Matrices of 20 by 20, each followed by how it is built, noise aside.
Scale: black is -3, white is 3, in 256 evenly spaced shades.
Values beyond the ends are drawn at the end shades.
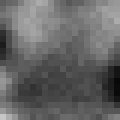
smooth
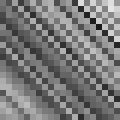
Toeplitz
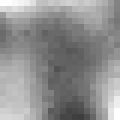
smooth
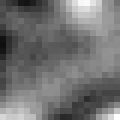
smooth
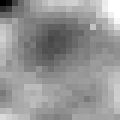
smooth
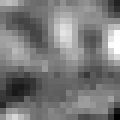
smooth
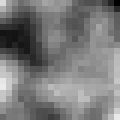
smooth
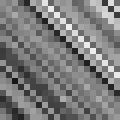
Toeplitz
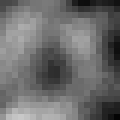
smooth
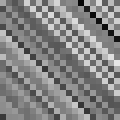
Toeplitz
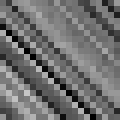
Toeplitz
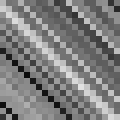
Toeplitz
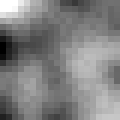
smooth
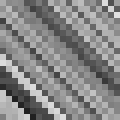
Toeplitz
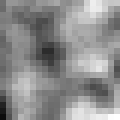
smooth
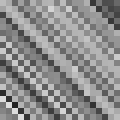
Toeplitz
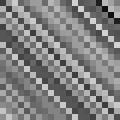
Toeplitz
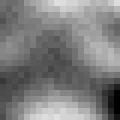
smooth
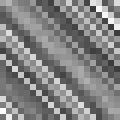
Toeplitz
